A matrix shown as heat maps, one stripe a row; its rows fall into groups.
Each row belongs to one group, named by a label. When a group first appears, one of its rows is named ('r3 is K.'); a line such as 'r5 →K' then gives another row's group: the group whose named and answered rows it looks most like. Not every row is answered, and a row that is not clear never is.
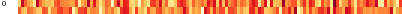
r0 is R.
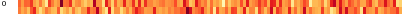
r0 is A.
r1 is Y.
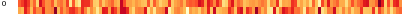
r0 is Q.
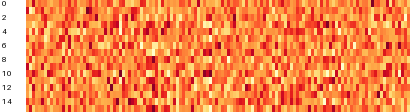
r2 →R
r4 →Y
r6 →Q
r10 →Q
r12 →Y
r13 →A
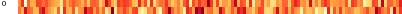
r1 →Q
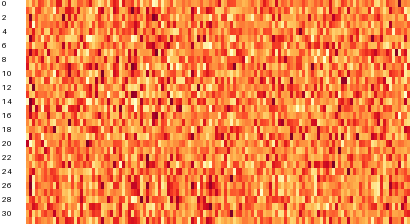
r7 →Q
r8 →Y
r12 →A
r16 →Q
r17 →A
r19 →R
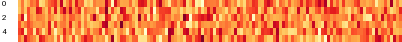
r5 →Q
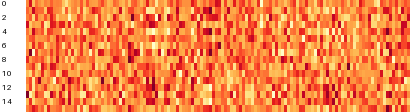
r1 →Q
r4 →Q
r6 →Q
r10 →Y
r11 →A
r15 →Q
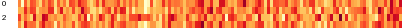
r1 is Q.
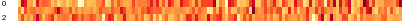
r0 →R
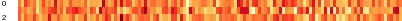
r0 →Y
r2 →Y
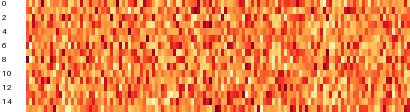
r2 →Y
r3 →Q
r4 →Y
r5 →A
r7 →Y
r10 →A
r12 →Y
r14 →Q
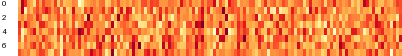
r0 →R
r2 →R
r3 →Q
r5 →Q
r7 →Q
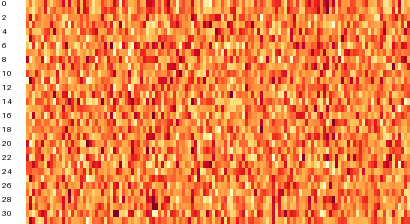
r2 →A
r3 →Q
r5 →R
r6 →Y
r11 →R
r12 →Y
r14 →A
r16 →Y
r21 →A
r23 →Q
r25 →R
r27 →A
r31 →R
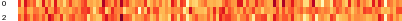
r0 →Y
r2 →Y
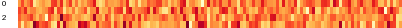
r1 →Y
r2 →A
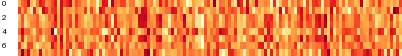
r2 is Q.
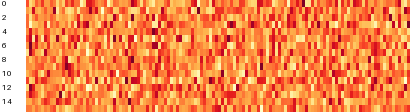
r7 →R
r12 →R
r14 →Y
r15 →A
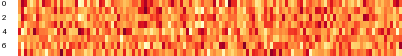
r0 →R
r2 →R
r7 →A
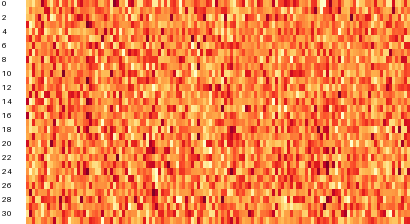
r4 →Y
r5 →A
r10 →Y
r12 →Q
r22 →Y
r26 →Y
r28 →Y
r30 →R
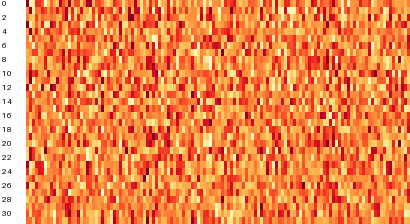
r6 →A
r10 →Q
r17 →Q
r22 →R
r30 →A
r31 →A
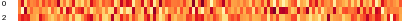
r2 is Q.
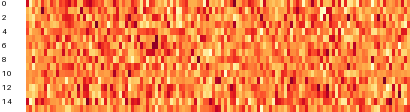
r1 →Y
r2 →A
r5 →Y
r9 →A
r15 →A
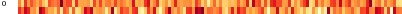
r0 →A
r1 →Q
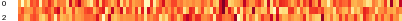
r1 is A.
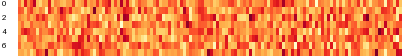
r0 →Y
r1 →A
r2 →R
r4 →Q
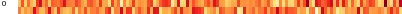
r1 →Y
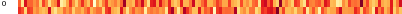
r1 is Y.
